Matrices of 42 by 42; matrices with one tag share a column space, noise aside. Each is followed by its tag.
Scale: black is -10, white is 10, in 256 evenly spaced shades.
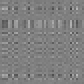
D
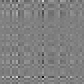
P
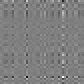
P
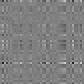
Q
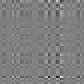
P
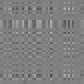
D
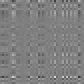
P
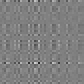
Q
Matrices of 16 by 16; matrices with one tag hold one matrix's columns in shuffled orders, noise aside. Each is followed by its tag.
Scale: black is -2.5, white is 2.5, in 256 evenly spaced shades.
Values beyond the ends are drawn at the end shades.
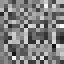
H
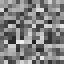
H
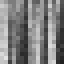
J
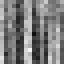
J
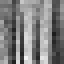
J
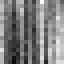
J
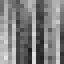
J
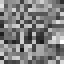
H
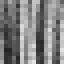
J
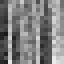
J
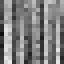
J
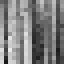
J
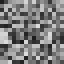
H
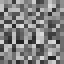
H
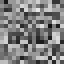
H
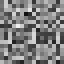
H
